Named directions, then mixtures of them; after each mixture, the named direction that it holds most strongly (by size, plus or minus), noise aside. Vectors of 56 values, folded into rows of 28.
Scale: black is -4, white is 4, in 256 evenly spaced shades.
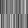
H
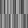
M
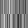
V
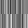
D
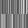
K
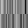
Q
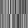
V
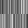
K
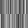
H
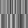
Q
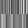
K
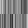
H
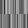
M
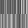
D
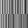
Q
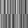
Q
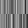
Q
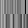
Q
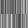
D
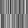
H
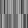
M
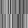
D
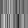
V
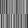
H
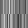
V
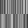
K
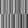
Q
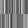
M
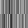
V
